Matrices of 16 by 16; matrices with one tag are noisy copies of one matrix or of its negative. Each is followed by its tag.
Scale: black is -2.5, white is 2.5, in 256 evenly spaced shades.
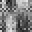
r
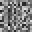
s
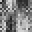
r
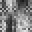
r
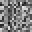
s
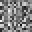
s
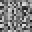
s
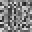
s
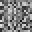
s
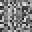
s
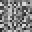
s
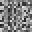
s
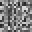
s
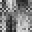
r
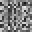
s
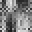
r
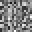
s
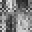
r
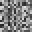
s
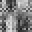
r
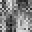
r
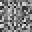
s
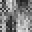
r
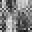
r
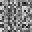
s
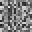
s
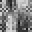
r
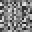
s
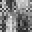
r
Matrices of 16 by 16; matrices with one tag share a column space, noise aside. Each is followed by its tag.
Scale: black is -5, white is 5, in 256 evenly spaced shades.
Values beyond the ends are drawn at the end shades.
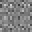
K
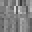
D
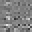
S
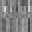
D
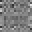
K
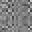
K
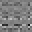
S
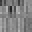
D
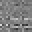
S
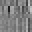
D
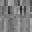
D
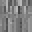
D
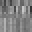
D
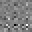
S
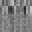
D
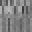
D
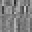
D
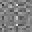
K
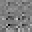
S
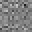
K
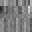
D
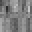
D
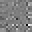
S
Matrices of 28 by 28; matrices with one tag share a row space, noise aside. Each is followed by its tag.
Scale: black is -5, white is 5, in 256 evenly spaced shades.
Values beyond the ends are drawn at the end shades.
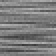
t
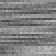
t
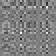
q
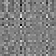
q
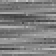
t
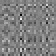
q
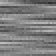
t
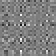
q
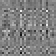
q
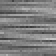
t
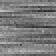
t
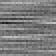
t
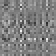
q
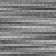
t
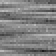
t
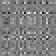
q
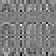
q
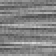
t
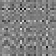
q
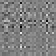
q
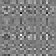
q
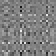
q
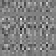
q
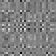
q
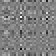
q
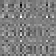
q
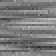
t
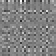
q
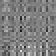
q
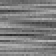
t
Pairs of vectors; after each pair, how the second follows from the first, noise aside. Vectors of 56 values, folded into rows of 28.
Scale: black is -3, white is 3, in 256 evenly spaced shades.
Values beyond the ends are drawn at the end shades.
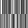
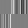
partly zeroed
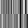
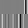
partly zeroed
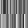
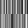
shuffled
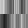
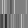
partly zeroed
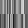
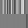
partly zeroed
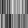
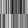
negated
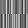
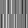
partly zeroed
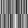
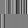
partly zeroed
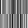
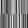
negated
